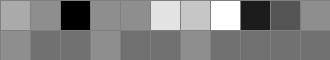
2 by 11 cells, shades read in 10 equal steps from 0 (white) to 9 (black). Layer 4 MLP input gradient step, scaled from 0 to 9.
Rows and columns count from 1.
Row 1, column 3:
9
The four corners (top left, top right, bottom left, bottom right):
3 4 4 5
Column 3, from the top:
9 5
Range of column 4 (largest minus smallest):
0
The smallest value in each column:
3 4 5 4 4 1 2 0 5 5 4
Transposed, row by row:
3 4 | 4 5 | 9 5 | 4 4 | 4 5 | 1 5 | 2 4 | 0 5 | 8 5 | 6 5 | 4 5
